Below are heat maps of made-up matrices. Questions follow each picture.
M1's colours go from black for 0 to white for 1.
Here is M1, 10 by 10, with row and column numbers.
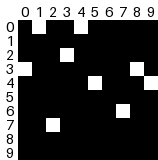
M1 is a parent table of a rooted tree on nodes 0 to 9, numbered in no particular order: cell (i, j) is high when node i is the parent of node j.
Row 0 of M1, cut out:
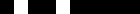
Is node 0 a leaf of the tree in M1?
no
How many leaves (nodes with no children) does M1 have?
4
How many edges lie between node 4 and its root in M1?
5
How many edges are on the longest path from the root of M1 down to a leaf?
6
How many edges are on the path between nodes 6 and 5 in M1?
6
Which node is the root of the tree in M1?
6
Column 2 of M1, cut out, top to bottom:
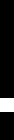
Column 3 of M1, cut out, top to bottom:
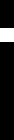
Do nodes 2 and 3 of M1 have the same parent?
no
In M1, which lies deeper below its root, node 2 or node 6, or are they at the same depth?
node 2
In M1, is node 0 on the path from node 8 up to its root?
no
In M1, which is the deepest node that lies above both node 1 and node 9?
0
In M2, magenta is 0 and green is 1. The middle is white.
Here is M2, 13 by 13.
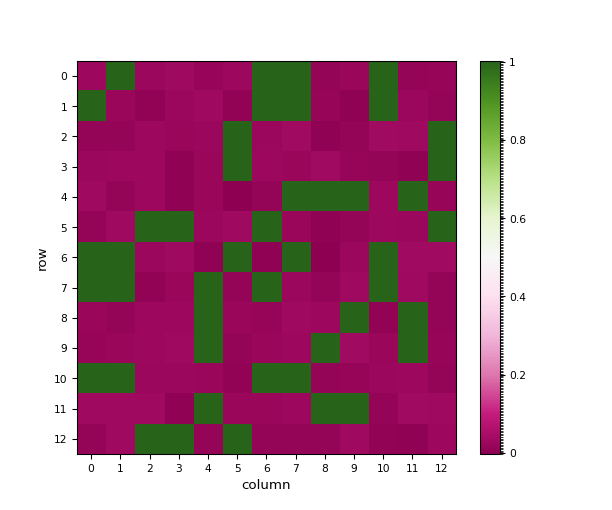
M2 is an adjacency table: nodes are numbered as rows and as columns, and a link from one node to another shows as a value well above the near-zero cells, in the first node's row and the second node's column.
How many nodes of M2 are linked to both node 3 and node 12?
1
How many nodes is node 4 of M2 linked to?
4
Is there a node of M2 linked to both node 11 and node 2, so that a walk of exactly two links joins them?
no
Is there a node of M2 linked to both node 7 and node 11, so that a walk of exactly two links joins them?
yes
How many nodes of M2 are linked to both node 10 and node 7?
3
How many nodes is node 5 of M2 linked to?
4
